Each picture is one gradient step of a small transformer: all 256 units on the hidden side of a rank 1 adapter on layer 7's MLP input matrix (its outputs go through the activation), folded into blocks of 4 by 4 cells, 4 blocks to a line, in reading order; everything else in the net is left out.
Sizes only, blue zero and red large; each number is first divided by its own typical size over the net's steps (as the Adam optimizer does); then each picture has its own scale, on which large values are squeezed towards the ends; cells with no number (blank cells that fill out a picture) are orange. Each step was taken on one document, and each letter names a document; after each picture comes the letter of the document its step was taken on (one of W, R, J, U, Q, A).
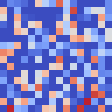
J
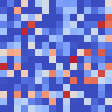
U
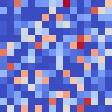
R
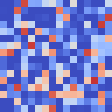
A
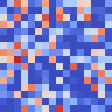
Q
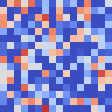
Q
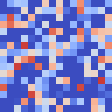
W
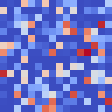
U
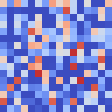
J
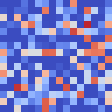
U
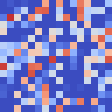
W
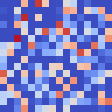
A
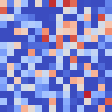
J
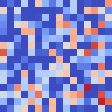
A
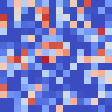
Q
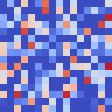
U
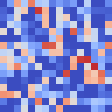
Q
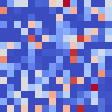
R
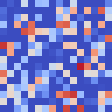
A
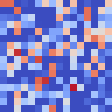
J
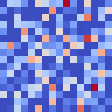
R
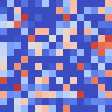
A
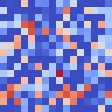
A
